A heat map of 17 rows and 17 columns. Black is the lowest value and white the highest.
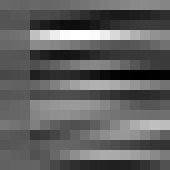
Ninth with the lowest average: middle right. Seam: vertical, 20% of the way across, the left part calmer. Slope: none. Grain: streaks across. Average level on the scale: 40%. Calmest part: bottom left.
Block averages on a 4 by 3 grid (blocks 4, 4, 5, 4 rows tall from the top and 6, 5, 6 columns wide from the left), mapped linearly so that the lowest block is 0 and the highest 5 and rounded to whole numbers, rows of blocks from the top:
343 / 210 / 454 / 233
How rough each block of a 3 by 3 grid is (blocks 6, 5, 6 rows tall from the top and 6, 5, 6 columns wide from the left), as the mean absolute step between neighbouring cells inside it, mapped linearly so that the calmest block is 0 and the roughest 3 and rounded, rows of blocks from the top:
132
132
012
